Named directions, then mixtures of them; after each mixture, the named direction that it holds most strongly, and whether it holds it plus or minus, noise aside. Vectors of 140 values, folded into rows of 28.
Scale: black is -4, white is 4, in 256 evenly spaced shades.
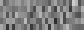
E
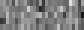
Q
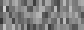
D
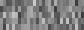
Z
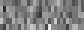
D, minus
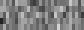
Q, plus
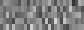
E, minus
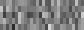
Z, minus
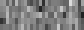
Q, plus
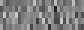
Z, plus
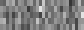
Q, minus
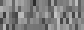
Z, minus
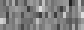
Q, minus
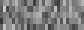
D, plus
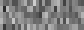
D, minus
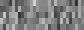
Z, plus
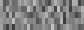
E, plus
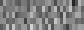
E, minus
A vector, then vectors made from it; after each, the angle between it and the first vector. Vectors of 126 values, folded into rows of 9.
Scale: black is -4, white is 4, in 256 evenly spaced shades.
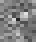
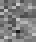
partly opposed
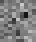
nearly opposite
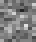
orthogonal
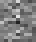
orthogonal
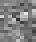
nearly parallel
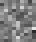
orthogonal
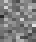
orthogonal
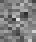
nearly opposite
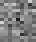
partly aligned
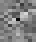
nearly parallel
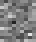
orthogonal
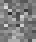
partly aligned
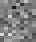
partly aligned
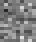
orthogonal
